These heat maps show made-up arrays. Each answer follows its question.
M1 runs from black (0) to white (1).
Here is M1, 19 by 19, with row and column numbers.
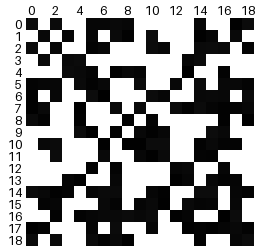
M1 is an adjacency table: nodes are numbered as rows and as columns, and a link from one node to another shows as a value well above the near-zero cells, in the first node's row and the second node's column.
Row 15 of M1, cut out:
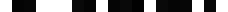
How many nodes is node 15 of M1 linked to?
8
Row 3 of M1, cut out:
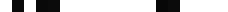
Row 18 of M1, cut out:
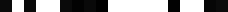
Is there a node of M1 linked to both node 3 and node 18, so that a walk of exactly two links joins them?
yes
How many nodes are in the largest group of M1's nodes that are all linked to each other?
6
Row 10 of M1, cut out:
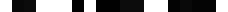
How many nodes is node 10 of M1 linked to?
8
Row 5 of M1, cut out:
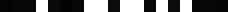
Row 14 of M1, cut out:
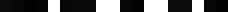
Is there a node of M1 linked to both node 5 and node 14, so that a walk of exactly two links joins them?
yes
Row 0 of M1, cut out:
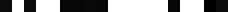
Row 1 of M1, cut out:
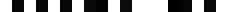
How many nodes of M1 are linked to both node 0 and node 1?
6
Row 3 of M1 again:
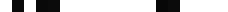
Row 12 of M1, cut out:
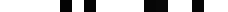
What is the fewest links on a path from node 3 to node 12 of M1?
1
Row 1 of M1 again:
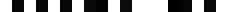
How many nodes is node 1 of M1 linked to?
10
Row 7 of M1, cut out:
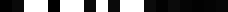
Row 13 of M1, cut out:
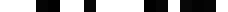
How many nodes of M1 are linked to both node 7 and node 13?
6
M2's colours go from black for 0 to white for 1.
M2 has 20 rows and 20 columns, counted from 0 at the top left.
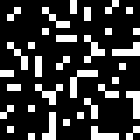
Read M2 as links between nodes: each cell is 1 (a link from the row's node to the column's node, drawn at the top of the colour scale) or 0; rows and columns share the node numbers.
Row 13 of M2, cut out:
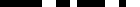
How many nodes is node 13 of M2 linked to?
7
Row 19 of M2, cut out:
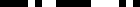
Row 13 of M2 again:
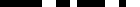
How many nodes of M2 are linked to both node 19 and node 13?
5
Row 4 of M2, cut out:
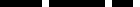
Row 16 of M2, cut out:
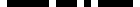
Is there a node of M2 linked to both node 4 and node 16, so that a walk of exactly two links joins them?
yes
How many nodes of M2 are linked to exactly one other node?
0
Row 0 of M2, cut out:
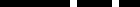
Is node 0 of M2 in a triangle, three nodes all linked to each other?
no
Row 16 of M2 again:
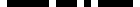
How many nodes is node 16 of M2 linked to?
5
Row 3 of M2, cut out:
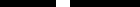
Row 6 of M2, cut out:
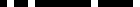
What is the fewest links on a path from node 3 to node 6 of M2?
4
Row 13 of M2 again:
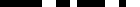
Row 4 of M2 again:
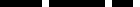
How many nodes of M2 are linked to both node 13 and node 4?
3
